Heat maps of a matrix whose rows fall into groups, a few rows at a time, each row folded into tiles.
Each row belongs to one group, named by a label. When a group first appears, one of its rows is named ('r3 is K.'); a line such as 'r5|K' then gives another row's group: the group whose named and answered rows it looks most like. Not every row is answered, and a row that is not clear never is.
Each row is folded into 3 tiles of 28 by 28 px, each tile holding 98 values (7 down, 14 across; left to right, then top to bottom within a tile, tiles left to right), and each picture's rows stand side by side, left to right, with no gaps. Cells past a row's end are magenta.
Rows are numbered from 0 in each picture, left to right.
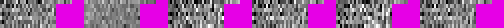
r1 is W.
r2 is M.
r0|M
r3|M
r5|M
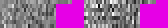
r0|W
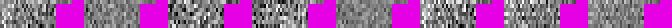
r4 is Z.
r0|W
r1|Z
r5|W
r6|W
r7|W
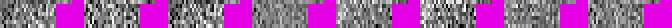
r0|M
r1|Z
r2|M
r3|Z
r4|W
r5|W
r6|W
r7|Z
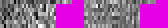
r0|M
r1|W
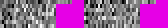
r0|M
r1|M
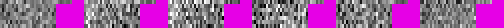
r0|Z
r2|W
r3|M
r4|Z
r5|M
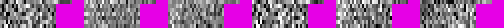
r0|Z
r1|W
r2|W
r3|Z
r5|M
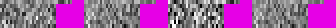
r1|W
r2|Z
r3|W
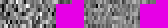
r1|M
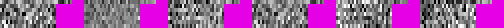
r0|Z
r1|M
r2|M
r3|Z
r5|M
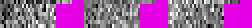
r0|M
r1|M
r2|W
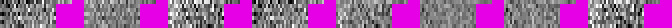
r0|M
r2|W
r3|M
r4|W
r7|W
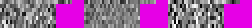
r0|Z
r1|M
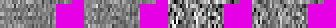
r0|W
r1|W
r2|Z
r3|Z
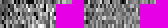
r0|M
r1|M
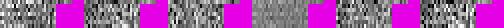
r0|W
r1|M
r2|Z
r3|W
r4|M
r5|M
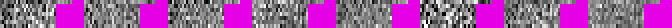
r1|Z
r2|M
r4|M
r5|Z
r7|W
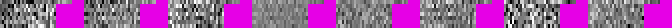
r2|W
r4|Z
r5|W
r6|Z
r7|W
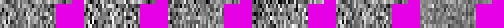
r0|Z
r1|Z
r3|M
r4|Z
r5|W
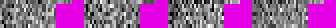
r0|M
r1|Z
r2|M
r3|M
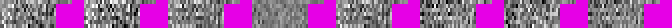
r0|W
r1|W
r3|Z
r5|M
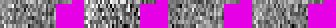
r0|W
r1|W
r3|W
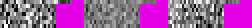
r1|Z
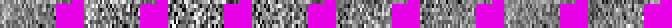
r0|W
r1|W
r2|Z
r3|Z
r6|W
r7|M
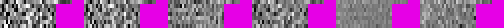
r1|Z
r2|M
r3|Z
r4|W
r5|W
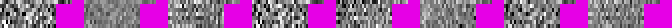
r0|Z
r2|W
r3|Z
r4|M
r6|Z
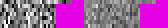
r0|Z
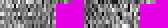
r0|W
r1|M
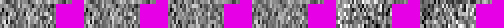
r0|Z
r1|Z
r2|Z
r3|Z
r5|M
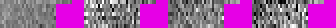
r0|W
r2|M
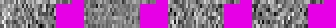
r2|Z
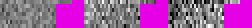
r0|Z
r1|W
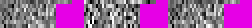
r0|M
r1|Z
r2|M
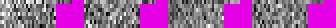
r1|Z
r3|Z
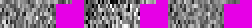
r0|Z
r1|M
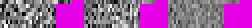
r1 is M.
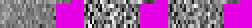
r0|W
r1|Z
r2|Z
